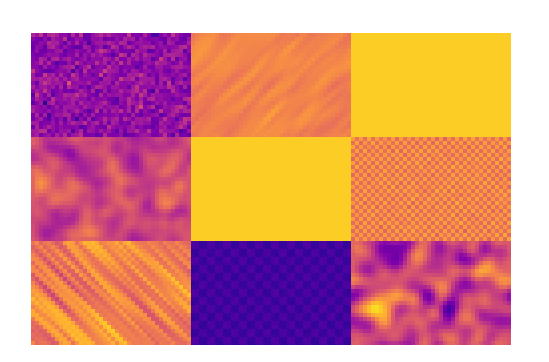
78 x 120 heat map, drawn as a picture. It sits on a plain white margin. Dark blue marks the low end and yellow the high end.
It is made of 3 by 3 panels. Panel 1,1: low, fine-grained. Panel 1,2: high, slanting up to the right, faint in contrast. Panel 1,3: very high, flat. Panel 2,1: middling, blotchy. Panel 2,2: very high, flat. Panel 2,3: high, checkered. Panel 3,1: high, slanting down to the right. Panel 3,2: very low, checkered, faint in contrast. Panel 3,3: middling, blotchy, strong in contrast.
